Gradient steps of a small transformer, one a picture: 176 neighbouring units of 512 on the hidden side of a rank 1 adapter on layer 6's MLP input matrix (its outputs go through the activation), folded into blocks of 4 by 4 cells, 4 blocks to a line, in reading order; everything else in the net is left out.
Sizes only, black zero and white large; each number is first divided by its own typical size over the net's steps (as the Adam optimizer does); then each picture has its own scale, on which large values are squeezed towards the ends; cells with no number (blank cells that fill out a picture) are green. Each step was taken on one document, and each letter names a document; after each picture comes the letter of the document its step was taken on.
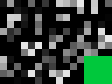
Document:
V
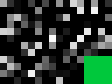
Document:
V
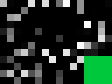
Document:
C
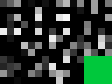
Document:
V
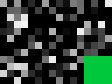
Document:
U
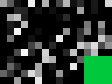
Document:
C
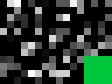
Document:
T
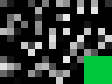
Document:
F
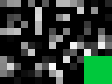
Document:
V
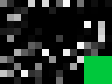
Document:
C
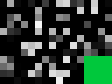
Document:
F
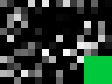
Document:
C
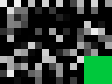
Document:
U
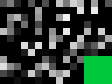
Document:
T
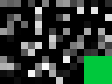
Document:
F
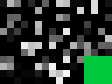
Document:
F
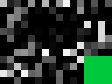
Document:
C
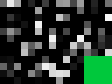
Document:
F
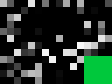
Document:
C
